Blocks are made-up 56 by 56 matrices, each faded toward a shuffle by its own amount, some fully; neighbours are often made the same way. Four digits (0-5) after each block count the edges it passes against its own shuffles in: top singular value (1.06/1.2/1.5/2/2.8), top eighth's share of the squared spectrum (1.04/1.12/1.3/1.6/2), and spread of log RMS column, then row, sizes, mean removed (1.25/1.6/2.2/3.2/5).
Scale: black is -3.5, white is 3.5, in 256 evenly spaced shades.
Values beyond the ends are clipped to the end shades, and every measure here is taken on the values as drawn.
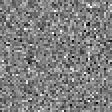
3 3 1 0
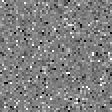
3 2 0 0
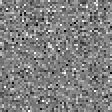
3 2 1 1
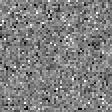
0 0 0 0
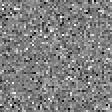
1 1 0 0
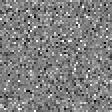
0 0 0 0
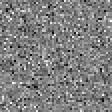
2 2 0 0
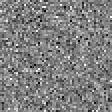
2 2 0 0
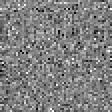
3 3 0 1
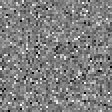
3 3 1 1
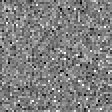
0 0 0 0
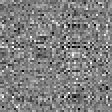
4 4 2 2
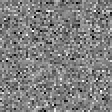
3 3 0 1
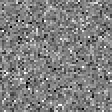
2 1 0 0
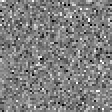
0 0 0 0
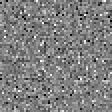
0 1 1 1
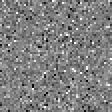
0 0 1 0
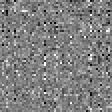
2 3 3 2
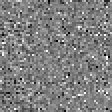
1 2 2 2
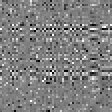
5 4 2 3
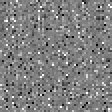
3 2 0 1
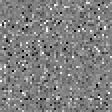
3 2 0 1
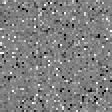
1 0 0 0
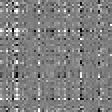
5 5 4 3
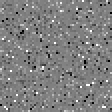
0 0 0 0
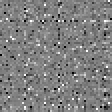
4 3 2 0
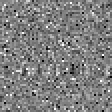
3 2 1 1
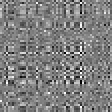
5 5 3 3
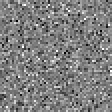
2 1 0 0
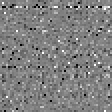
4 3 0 1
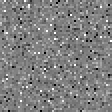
1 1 0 0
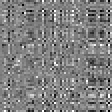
5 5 3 3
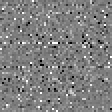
3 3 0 1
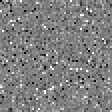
2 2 0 1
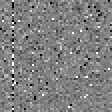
3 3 1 0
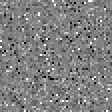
1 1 0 0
